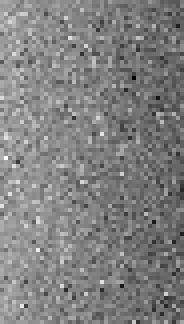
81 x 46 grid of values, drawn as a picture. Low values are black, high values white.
Stripes: none. Slope: up to the left. Odd rows or columns: none.
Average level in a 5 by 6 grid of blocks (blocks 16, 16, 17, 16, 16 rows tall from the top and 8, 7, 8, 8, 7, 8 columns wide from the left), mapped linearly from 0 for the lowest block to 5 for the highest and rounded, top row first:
5 4 3 2 1 0
5 4 3 2 1 0
5 4 3 2 1 0
5 4 3 2 1 0
5 3 3 2 1 0
